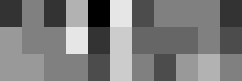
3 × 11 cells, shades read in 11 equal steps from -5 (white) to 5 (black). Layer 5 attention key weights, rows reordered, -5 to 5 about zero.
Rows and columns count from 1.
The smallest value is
-4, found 2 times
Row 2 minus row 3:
0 1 0 -4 1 0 1 -1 2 2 2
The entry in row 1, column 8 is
0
